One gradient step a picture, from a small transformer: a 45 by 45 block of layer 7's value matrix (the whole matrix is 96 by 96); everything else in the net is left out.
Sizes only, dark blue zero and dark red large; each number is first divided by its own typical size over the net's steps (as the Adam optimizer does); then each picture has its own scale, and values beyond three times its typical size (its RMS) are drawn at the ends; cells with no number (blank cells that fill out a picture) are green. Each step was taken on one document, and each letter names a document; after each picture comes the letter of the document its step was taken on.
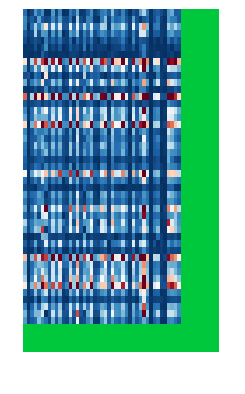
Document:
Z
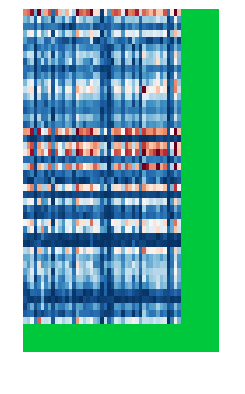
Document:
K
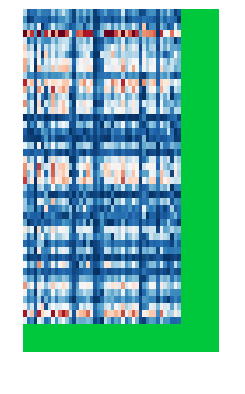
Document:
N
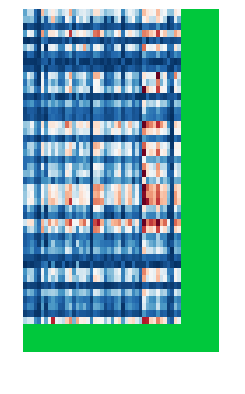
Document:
K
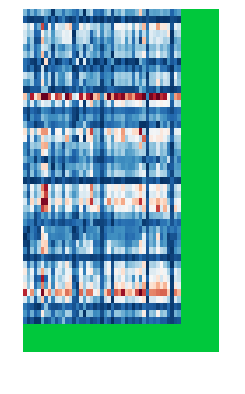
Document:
N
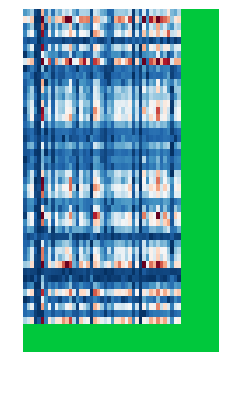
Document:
K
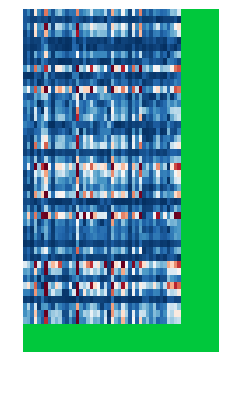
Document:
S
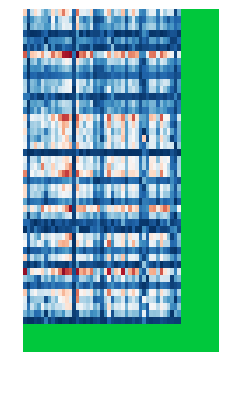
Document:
N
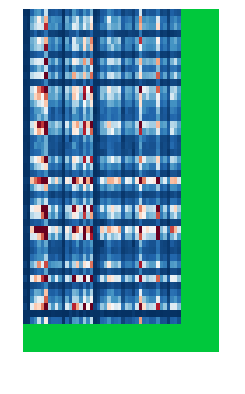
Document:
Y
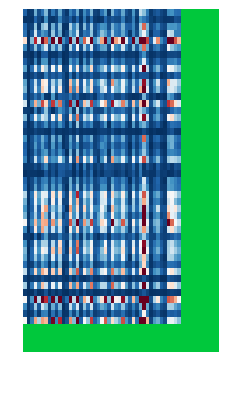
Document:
Z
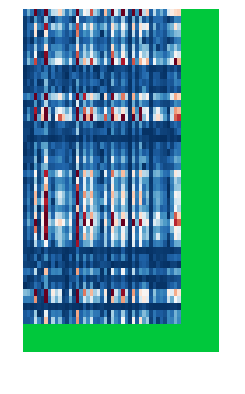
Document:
S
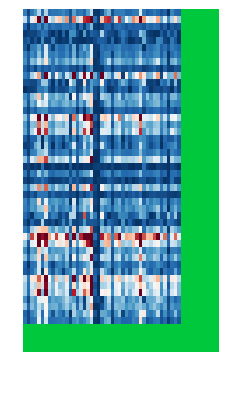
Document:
Y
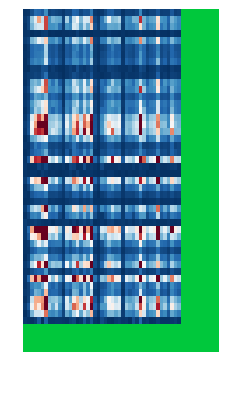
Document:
Y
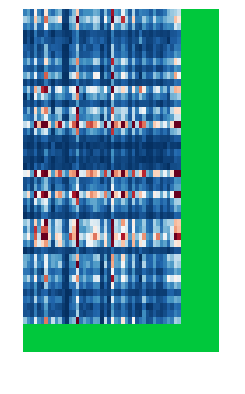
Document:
S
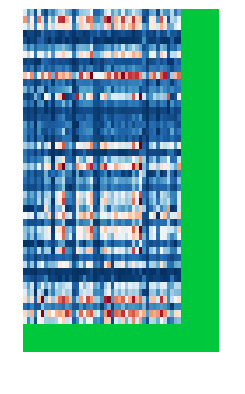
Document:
N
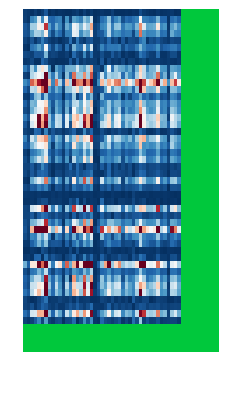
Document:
Y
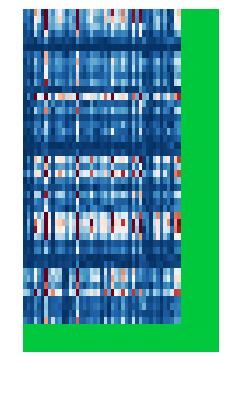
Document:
S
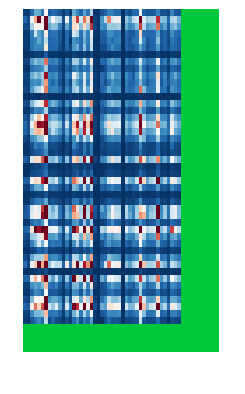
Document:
Y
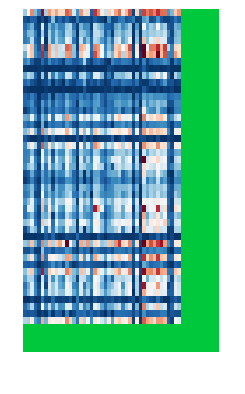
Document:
K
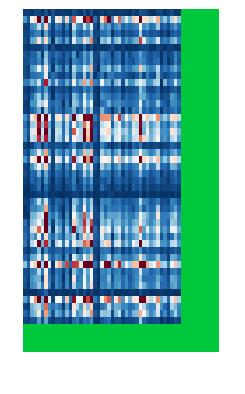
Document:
Y
